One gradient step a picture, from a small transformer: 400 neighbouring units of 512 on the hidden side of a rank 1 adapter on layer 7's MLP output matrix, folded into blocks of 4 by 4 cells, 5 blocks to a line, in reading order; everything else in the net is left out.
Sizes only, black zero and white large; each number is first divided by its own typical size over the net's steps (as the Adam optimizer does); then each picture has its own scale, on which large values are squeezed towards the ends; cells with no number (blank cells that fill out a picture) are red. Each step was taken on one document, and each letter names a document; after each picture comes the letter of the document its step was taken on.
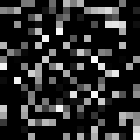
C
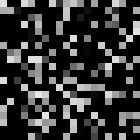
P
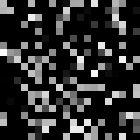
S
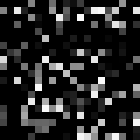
C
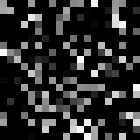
S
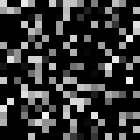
P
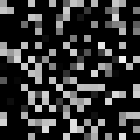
S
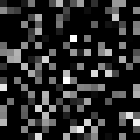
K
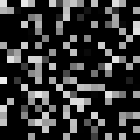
P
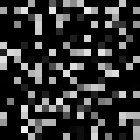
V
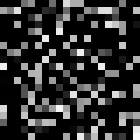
C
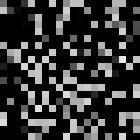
K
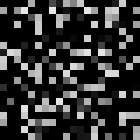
V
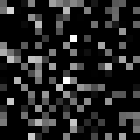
K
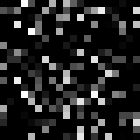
C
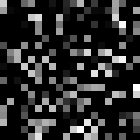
K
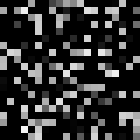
V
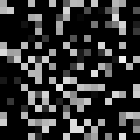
S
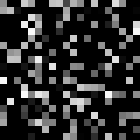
P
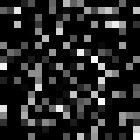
C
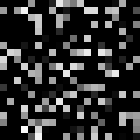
V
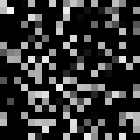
S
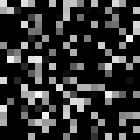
P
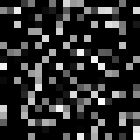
C
